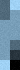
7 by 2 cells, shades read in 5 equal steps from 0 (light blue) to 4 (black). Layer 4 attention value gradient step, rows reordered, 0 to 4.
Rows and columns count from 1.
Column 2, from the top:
0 1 1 1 2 3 4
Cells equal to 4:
1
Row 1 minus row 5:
1 -2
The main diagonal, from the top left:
2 1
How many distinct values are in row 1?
2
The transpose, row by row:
2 2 1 1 1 1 0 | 0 1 1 1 2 3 4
